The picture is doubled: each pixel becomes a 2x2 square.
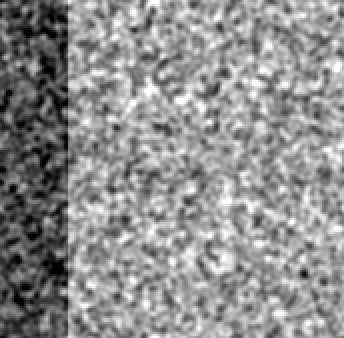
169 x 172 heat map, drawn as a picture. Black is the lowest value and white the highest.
Grain: blotchy. Seam: vertical, 20% of the way across, the right part higher. Stripes: none.
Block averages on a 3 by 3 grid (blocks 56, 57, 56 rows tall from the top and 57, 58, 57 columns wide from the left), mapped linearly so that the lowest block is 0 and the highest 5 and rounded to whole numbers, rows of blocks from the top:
0 5 5
0 4 5
0 5 5
